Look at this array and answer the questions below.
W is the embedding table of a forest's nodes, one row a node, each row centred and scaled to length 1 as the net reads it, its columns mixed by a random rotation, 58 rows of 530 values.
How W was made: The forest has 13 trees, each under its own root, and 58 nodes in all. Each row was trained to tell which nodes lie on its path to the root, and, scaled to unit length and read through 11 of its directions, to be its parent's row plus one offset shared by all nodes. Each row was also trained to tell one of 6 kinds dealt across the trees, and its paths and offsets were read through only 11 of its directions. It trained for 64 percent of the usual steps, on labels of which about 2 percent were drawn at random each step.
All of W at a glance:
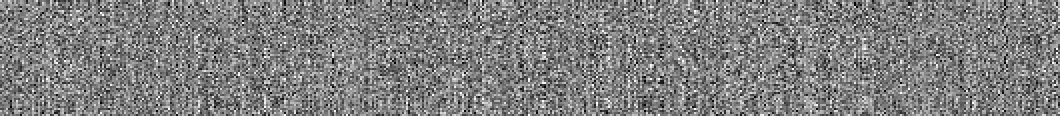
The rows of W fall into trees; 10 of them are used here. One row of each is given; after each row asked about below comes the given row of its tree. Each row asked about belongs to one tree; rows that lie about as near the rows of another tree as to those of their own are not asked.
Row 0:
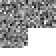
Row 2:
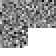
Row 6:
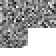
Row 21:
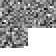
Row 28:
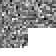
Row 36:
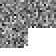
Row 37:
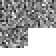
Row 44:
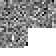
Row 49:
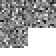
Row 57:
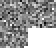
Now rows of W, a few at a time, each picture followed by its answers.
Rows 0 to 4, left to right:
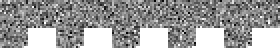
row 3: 44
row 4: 0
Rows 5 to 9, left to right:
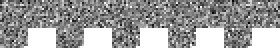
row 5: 49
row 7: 2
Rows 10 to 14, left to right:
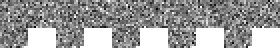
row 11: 36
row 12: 28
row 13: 21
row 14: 36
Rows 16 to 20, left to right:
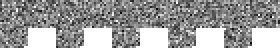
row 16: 49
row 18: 21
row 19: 44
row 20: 0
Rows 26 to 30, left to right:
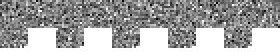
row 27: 0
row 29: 21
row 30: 57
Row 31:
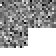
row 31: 57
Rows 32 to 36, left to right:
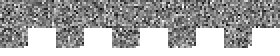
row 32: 44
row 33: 28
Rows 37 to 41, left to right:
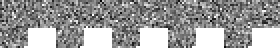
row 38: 36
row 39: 57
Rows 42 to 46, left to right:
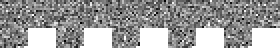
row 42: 57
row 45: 49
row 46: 57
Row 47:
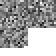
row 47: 6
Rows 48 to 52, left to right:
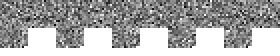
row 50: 21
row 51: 49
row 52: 36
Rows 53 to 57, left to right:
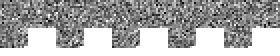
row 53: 21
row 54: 49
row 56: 6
